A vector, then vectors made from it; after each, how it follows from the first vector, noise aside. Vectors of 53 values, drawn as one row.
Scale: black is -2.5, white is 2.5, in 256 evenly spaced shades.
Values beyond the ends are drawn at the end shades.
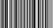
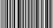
reversed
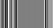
partly zeroed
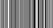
partly zeroed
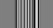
partly zeroed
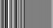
partly zeroed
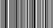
partly zeroed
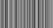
shrunk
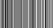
partly zeroed
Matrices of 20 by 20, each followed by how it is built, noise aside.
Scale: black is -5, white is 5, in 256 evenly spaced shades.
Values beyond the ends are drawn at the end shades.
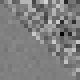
upper triangular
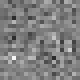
low rank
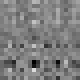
low rank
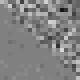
upper triangular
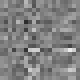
low rank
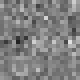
low rank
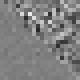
upper triangular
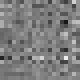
low rank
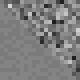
upper triangular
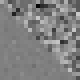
upper triangular
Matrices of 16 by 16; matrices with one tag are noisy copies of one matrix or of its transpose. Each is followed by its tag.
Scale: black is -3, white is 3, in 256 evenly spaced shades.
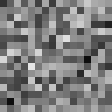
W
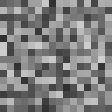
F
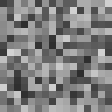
W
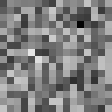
W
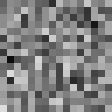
W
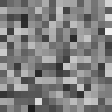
F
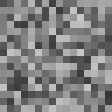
W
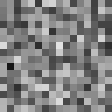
F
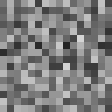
F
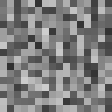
F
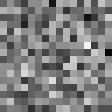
F
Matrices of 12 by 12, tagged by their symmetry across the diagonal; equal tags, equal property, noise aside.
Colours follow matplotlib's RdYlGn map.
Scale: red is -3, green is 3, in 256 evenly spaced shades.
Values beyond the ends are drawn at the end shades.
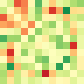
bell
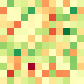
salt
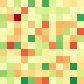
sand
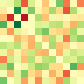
salt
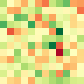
sand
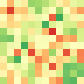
bell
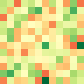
bell
